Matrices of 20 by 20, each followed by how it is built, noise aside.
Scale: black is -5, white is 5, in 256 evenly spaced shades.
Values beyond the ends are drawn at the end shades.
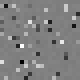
sparse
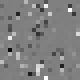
sparse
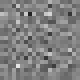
low rank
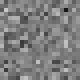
low rank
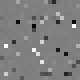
sparse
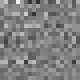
low rank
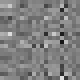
low rank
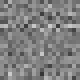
low rank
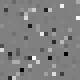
sparse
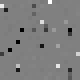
sparse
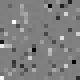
sparse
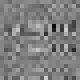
low rank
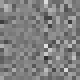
low rank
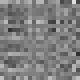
low rank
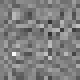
low rank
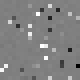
sparse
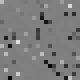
sparse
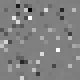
sparse
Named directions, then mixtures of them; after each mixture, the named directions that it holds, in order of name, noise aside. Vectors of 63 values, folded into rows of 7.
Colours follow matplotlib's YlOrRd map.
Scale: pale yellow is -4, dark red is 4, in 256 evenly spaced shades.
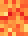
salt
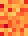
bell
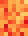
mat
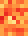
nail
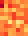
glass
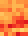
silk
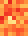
nail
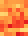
salt, silk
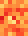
nail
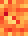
nail, salt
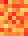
bell, nail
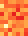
bell, mat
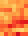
silk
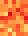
salt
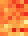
mat, silk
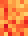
mat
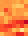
mat, silk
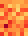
bell, mat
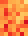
mat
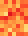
salt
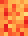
mat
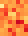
glass, salt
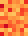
bell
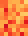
mat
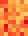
mat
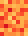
bell, nail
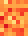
bell, nail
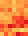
silk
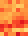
silk
